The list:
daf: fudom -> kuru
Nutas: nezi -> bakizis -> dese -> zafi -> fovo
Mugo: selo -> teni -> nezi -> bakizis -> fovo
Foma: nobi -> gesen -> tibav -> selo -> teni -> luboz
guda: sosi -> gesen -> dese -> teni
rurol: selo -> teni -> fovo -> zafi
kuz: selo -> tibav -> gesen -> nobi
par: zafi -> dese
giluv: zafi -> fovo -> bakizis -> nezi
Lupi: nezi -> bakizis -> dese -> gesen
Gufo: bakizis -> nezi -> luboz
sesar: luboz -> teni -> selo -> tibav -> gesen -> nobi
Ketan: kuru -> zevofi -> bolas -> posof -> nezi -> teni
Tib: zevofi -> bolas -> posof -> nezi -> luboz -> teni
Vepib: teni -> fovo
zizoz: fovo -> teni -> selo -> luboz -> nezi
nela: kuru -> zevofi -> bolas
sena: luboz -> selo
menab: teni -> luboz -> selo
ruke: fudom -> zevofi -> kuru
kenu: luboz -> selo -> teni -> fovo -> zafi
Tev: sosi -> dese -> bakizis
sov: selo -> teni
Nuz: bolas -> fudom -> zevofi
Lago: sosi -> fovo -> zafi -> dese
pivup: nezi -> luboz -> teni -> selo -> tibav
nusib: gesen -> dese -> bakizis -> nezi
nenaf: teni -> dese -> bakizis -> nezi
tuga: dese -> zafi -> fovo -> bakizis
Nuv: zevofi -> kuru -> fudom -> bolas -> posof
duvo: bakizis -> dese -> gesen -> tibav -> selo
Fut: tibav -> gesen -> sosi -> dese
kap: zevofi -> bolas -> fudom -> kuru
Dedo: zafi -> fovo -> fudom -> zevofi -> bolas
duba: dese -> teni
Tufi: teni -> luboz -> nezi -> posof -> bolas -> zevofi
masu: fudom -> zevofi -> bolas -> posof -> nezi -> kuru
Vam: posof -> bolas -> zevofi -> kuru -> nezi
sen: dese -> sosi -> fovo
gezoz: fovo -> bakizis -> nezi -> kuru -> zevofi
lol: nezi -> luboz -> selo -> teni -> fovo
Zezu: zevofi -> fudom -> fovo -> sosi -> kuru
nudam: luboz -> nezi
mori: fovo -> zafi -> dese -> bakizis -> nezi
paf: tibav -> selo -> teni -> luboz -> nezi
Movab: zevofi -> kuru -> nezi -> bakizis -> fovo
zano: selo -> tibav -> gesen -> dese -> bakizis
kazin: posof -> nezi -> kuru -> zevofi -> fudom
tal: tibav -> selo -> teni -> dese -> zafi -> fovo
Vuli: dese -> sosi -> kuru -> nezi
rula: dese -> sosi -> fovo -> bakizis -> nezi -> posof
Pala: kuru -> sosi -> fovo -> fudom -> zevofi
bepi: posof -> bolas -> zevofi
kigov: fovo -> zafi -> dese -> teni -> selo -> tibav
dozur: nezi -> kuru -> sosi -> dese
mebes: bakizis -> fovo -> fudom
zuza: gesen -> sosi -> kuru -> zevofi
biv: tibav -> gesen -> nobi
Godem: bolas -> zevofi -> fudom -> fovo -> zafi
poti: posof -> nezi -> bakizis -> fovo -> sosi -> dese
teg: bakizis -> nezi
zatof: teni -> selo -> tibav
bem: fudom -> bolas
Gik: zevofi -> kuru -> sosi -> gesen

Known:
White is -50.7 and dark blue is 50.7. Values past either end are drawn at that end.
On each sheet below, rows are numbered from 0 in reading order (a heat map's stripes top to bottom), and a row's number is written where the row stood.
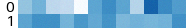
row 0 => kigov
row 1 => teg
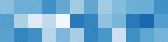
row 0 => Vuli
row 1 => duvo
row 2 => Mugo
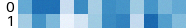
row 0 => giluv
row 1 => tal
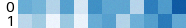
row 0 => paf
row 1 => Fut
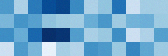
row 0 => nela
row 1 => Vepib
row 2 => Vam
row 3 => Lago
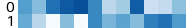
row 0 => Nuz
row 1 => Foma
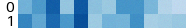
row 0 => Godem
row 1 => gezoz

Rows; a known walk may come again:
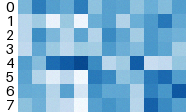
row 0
rula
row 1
Fut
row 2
poti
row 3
sen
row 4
Nuz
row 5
duvo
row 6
paf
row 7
kigov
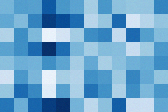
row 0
Tib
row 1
bepi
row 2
tal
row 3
Ketan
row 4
Vuli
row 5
Lago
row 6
mori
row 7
kazin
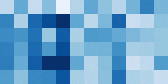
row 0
guda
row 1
kap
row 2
Movab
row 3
gezoz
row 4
masu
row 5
Pala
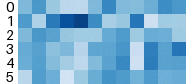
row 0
Lupi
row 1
nela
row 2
Vepib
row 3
zizoz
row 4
lol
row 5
par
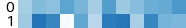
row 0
dozur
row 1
Nutas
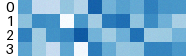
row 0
sena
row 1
tuga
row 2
daf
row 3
zatof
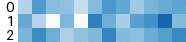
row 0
duba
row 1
sesar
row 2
nusib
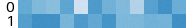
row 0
sov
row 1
teg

